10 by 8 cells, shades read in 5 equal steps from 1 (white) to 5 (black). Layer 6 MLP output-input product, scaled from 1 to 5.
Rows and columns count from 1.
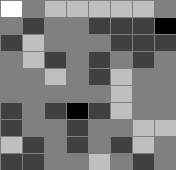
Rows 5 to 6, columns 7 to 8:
3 3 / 3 3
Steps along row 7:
down up up down down up same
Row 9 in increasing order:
2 2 3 3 3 4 4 4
